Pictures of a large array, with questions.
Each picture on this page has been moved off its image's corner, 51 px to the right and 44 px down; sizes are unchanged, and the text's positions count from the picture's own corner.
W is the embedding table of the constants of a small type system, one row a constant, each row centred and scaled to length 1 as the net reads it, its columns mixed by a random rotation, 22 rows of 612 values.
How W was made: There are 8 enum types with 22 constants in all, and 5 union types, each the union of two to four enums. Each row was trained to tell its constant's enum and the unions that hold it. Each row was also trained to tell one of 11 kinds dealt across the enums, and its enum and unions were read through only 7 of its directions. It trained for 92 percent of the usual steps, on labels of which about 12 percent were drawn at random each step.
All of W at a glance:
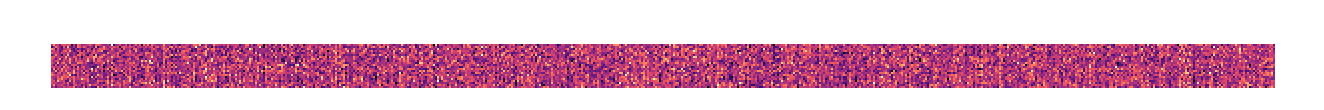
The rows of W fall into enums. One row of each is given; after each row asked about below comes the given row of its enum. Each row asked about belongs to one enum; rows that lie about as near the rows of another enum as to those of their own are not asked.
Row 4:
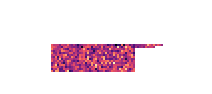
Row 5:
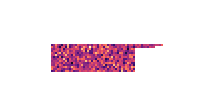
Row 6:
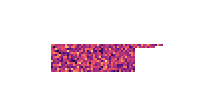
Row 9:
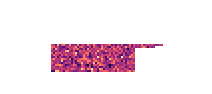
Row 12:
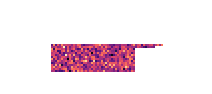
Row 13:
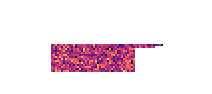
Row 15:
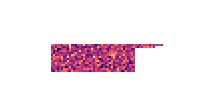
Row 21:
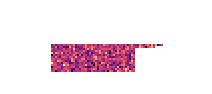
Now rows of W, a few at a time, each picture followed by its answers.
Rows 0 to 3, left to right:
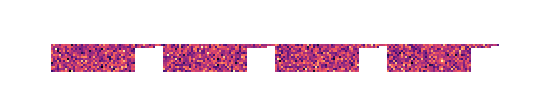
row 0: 12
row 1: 5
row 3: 6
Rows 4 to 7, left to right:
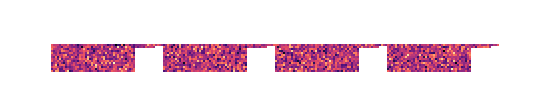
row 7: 15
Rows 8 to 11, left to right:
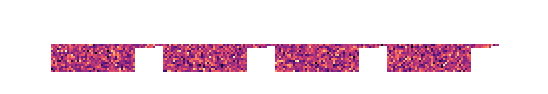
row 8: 15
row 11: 21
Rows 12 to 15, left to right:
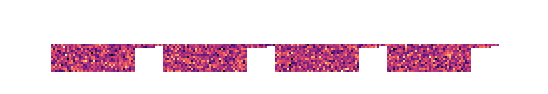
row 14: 21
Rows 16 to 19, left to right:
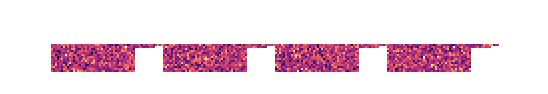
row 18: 15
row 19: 21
